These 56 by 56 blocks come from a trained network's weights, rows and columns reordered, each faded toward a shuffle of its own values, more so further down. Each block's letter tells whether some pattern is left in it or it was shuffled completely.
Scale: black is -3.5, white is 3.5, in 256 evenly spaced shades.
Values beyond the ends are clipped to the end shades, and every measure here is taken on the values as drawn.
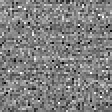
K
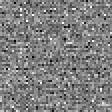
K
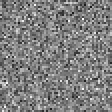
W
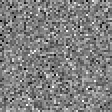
W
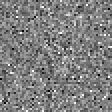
W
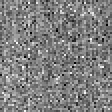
K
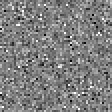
W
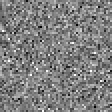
W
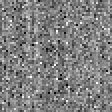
K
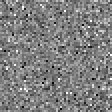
W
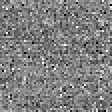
K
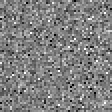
W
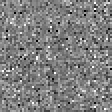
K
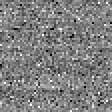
K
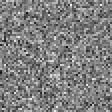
W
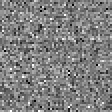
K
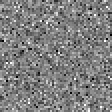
W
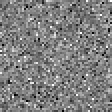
W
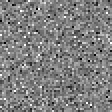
W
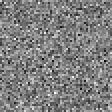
W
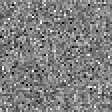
W
